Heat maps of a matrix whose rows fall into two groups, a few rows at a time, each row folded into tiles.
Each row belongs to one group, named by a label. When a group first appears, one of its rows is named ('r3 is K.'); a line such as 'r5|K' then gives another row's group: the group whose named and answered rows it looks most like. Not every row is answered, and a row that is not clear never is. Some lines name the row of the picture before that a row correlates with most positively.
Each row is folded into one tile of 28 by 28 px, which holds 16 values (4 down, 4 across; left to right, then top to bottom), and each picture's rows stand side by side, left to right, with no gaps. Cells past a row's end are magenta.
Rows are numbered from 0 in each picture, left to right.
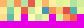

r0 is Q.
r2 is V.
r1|Q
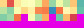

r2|V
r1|V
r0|Q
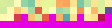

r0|V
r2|Q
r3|V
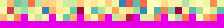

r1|Q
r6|V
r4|V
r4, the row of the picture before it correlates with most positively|0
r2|Q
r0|V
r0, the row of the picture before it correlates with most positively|1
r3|Q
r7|V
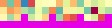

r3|V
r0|V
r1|Q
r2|V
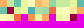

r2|V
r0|V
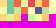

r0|Q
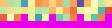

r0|V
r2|V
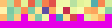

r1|Q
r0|Q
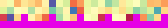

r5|Q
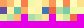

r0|Q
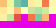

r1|Q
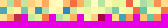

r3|V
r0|V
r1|Q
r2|Q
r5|Q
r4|Q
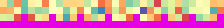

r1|Q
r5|V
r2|Q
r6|V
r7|Q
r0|V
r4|V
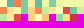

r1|V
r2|V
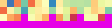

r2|V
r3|V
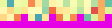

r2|V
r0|V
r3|V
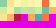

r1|Q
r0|V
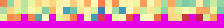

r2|Q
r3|Q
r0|V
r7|V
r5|V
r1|Q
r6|V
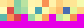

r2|Q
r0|V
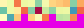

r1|V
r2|Q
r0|Q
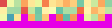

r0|Q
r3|V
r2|Q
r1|Q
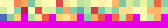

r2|V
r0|Q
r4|V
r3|V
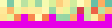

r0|V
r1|V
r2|Q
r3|V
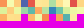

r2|Q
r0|V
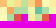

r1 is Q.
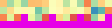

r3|Q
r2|V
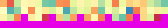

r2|Q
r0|Q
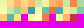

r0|Q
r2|V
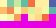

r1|V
